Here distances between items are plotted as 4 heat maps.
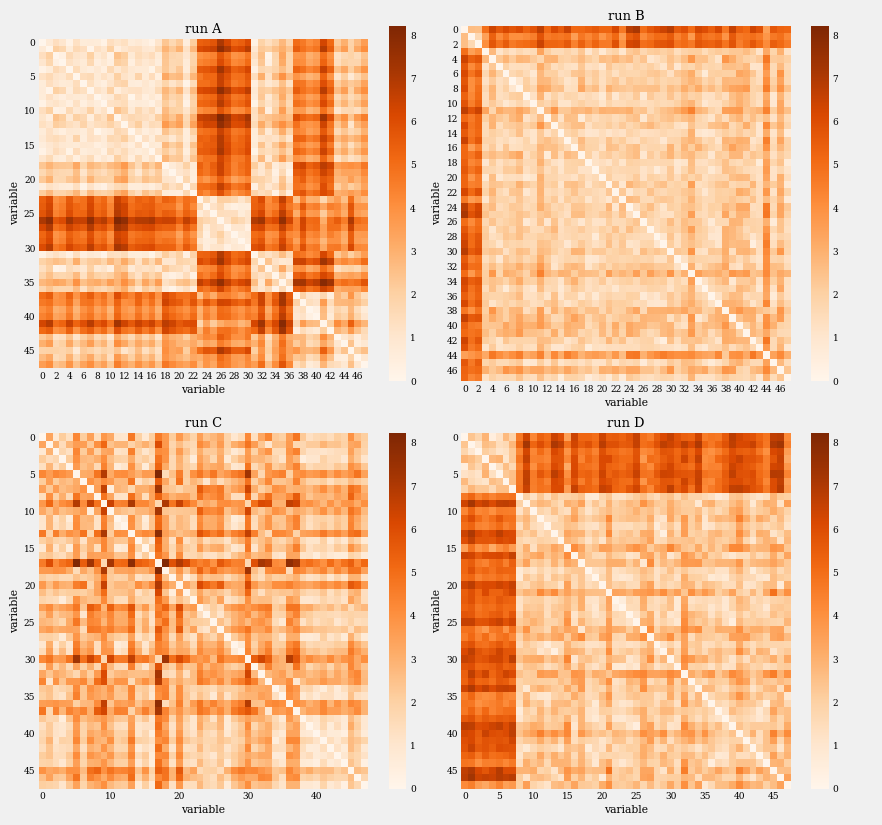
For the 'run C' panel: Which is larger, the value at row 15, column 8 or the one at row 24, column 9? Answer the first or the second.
the second
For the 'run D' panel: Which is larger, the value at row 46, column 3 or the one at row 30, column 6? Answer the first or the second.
the first
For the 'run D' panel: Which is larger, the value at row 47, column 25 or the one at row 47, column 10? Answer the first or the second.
the first
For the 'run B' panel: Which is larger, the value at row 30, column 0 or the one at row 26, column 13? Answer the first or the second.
the first
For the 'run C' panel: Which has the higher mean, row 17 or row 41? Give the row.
17
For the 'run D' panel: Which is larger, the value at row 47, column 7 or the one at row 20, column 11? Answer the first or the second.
the first
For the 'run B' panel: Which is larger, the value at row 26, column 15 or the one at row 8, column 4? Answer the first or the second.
the second
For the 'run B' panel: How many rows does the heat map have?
48
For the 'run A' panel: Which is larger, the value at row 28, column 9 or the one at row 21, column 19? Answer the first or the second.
the first
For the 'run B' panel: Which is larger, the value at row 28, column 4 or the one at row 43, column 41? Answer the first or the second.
the second
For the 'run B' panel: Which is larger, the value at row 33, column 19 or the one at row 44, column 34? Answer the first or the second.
the second
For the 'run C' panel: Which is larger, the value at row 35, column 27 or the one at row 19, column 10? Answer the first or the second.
the second
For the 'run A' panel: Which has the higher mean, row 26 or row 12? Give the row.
26
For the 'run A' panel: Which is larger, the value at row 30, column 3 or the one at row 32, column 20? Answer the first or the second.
the first
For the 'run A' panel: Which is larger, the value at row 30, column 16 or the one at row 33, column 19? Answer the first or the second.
the first
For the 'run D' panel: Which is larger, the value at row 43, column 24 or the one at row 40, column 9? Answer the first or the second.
the second
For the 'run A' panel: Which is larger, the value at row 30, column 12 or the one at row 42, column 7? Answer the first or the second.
the first
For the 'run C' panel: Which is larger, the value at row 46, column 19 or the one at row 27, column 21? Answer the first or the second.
the first
